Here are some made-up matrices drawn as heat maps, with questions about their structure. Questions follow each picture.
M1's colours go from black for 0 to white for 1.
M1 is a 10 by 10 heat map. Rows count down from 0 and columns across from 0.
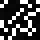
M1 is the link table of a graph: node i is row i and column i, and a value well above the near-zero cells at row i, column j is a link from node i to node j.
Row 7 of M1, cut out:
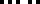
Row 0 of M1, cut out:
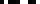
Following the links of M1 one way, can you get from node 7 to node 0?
yes
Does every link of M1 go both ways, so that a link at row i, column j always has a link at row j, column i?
yes
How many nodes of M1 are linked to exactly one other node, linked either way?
0
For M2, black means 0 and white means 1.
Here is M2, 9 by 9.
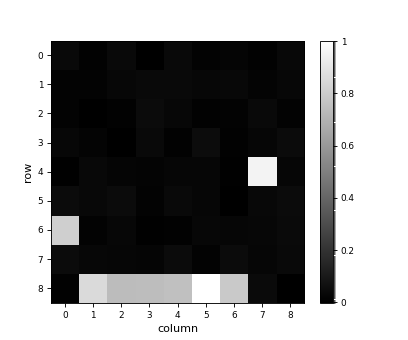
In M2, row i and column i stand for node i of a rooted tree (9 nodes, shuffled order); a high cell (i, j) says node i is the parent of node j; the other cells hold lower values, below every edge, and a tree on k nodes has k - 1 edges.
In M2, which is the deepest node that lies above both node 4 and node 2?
8
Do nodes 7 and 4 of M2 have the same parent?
no
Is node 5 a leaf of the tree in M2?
yes
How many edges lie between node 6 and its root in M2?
1
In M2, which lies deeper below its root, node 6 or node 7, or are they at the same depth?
node 7
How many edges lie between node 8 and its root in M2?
0
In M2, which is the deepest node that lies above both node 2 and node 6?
8
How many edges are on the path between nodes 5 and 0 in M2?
3
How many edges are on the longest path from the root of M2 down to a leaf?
2
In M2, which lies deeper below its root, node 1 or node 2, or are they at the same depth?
the same depth
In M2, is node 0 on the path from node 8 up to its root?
no
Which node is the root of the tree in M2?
8
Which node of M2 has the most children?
8
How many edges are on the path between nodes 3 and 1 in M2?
2
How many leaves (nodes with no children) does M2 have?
6
